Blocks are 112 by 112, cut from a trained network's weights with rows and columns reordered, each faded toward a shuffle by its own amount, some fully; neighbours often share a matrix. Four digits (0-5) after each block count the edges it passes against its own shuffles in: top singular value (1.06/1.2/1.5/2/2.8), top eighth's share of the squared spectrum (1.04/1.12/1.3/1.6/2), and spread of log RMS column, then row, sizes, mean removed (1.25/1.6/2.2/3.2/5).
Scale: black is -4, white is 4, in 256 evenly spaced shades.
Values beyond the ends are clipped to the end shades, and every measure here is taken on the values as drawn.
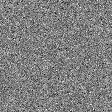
1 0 0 0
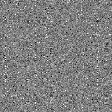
4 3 2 1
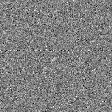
3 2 0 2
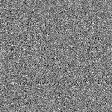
3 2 0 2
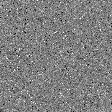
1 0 0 0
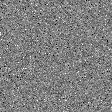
0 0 0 0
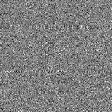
4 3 1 2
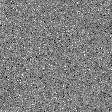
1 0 0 0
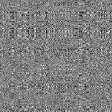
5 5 2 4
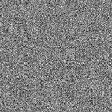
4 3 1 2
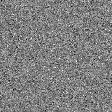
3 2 0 1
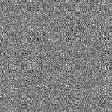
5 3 2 2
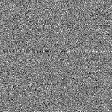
4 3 1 2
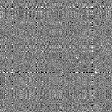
5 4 3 3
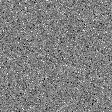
0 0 0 0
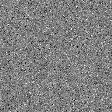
0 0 0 0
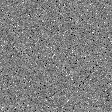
0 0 0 0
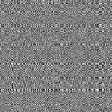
5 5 3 4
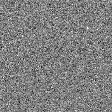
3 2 0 1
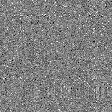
3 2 1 1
